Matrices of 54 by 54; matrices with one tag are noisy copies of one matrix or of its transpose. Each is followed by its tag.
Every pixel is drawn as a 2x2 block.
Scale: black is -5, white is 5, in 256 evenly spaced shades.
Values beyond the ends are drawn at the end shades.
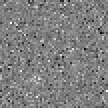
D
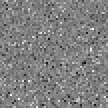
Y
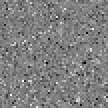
Y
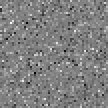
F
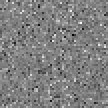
F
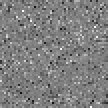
D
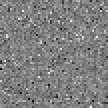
D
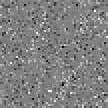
Y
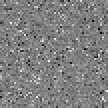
D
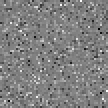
D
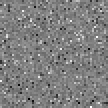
D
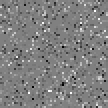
Y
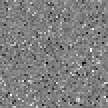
Y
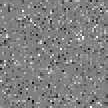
D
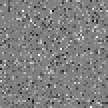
D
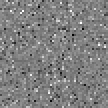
F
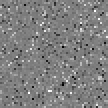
Y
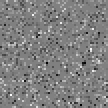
Y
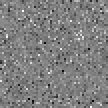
D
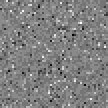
F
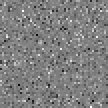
D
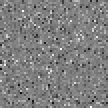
D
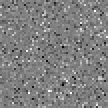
Y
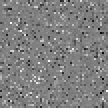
D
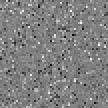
F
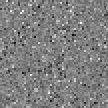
F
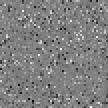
D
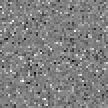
F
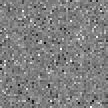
D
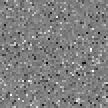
Y
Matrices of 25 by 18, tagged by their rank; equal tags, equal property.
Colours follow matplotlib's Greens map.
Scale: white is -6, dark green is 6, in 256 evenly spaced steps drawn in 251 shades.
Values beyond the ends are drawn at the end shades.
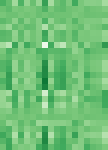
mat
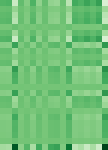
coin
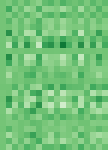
mat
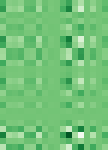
coin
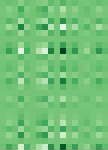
coin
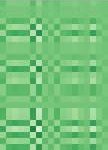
coin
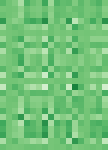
mat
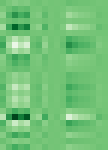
coin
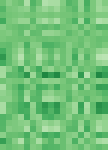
mat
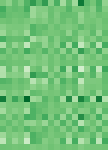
mat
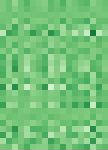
mat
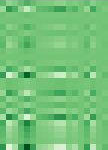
coin
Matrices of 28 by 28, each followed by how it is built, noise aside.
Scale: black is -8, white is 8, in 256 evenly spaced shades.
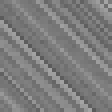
Toeplitz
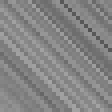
Toeplitz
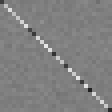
diagonal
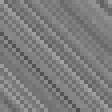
Toeplitz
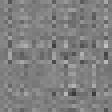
low rank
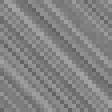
Toeplitz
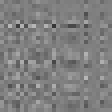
low rank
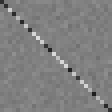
diagonal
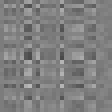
low rank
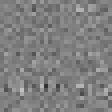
low rank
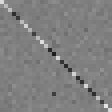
diagonal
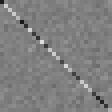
diagonal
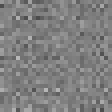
low rank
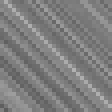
Toeplitz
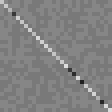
diagonal
